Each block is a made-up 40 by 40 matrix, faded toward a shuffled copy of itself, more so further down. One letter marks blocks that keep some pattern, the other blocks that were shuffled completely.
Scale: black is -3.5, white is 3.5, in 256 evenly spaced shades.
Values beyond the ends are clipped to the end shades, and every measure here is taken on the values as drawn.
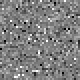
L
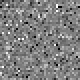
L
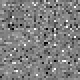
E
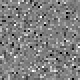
L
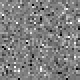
E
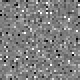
E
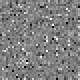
E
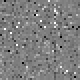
E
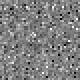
E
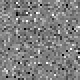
E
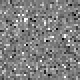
L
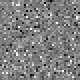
E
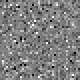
L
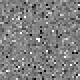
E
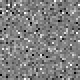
E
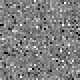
L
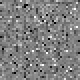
E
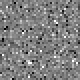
L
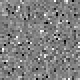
E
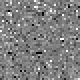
E
